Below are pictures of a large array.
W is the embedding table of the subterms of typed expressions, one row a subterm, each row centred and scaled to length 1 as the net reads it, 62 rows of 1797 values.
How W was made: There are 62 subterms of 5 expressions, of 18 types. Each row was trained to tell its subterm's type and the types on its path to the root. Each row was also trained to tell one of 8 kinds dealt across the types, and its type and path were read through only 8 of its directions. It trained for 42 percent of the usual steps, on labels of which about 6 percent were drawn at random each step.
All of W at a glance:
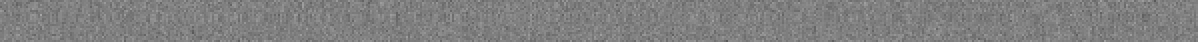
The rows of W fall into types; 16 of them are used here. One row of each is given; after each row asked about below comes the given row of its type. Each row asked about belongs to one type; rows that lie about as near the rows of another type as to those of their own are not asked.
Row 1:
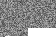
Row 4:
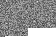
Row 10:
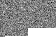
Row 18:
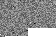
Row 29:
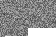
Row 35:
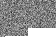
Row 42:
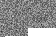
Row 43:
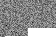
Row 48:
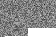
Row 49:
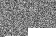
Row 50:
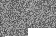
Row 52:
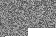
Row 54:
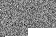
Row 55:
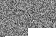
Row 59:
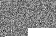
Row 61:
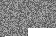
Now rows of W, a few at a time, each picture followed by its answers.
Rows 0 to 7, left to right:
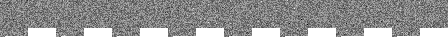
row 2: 48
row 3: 50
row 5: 61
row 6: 18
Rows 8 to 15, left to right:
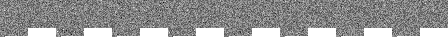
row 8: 4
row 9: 55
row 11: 18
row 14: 35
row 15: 35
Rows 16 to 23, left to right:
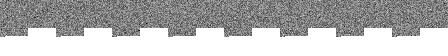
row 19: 29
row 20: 1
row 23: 4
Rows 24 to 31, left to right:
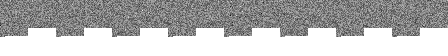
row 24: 4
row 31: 49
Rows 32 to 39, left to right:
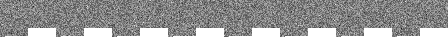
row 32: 29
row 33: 43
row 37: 18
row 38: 35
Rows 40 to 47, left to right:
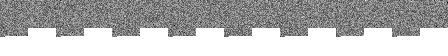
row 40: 1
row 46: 50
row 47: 55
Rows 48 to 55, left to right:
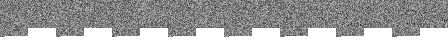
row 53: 48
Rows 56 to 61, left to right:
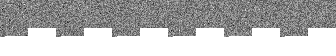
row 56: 43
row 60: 43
